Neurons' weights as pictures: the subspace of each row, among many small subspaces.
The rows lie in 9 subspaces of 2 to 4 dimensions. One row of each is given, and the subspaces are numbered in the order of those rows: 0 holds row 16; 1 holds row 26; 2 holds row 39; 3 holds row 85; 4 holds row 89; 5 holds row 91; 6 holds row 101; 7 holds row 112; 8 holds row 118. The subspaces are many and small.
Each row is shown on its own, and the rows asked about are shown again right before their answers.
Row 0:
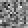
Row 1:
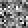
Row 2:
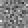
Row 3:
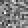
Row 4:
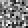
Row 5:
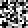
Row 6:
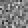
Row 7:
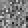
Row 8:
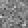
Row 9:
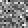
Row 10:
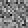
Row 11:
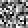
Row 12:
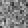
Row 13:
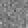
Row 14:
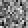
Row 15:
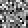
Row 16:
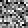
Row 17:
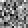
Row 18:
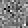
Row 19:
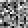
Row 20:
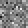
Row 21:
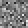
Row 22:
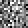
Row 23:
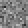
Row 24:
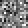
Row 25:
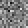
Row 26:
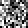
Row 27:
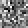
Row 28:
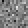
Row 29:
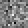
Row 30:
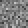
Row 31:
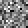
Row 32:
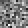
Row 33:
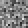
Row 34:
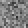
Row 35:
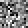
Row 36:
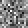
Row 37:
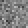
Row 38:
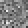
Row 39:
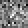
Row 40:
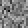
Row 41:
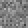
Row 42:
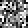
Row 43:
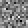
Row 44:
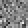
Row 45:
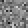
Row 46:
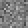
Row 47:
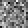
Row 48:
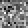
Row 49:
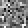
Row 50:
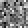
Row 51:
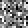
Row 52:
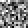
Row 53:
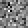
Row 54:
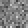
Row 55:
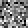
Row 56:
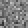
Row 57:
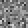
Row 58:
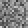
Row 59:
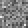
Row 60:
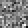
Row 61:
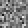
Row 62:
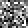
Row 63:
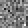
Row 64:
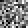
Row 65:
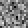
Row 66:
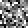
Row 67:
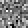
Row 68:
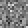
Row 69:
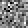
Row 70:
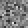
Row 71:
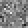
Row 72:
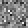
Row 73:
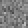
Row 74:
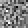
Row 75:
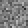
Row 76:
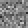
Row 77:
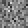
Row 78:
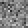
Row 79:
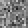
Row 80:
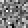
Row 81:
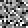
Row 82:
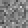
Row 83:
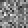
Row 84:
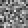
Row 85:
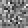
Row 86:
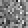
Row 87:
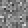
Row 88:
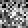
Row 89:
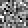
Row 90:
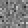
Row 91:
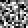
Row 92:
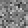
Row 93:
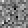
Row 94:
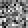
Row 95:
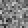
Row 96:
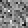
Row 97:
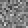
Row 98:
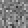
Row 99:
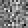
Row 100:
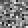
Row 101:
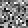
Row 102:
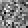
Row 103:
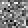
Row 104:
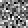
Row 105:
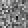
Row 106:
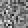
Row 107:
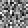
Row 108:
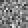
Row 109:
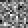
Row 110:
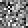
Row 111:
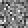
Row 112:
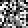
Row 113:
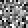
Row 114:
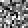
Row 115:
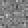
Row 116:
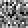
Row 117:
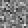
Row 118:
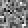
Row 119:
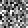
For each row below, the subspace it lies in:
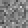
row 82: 1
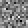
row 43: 6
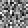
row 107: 2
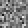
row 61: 8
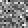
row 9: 0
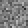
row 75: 6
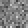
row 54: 1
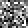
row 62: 0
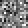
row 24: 7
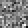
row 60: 7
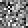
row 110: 3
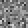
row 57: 6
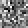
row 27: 3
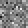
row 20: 2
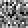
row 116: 2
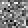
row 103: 0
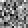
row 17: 1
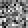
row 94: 3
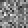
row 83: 1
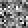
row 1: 2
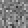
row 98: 6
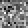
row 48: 2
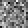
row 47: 1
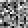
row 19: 5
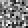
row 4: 7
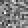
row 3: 7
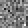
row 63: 4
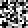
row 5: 3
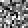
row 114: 3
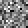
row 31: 4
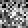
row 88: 2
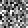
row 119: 2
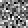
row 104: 6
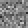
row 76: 2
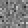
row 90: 2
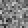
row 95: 0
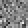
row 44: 0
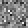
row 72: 6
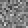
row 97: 2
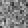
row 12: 5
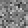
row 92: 4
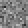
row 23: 7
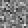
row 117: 8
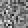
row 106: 4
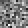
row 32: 7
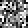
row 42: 7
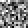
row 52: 5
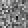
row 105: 3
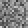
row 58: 1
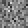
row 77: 3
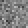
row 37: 8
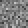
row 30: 6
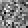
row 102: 4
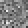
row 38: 0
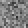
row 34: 5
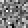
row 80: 6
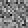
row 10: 0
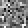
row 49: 8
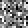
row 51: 2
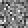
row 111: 0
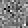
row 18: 4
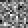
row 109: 5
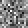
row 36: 0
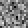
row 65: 5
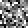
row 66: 0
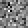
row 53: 3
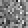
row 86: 5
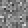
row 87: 7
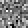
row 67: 6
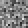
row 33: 7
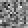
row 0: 5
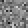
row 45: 6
